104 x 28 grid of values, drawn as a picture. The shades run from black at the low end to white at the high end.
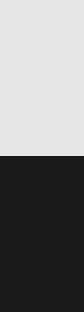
It is made of 2 by 1 panels. Panel 1,1: very high, flat. Panel 2,1: very low, flat.
